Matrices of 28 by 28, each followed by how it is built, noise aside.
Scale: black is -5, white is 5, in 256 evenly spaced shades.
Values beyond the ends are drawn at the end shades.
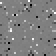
sparse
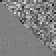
upper triangular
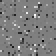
sparse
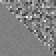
upper triangular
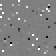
sparse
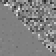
upper triangular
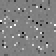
sparse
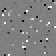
sparse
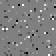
sparse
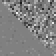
upper triangular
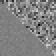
upper triangular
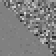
upper triangular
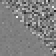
upper triangular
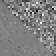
upper triangular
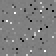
sparse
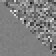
upper triangular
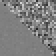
upper triangular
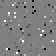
sparse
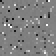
sparse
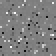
sparse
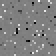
sparse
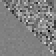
upper triangular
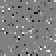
sparse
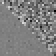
upper triangular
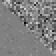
upper triangular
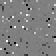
sparse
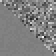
upper triangular
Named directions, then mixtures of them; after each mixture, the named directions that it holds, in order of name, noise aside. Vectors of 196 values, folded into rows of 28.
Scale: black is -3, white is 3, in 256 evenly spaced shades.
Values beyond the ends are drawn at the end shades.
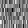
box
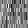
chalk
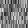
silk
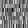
box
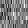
chalk, silk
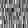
box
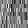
chalk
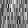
chalk, silk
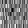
box, chalk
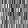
box, chalk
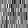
chalk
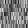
silk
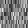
silk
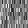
box, chalk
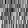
box, silk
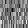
box, silk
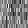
chalk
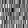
box, chalk
